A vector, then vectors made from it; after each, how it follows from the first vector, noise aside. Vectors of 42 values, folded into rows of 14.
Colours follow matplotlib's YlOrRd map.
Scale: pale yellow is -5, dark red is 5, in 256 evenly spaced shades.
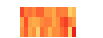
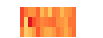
wrapped around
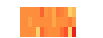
partly zeroed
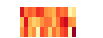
scaled up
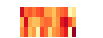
scaled up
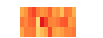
wrapped around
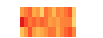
wrapped around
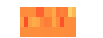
partly zeroed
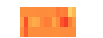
partly zeroed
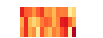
scaled up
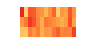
reversed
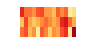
scaled up
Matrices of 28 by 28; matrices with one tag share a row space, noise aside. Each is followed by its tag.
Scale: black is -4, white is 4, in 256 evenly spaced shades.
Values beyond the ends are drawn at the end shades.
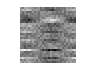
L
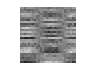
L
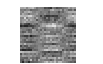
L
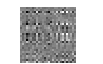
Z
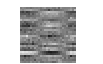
L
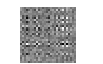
Z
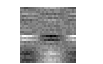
L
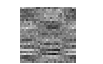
L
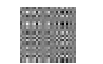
Z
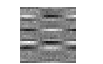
L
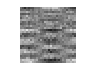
L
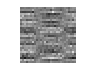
L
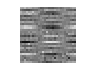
L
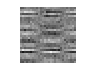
L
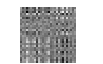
Z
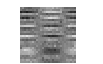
L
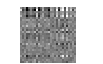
Z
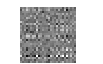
Z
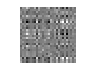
Z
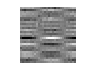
L
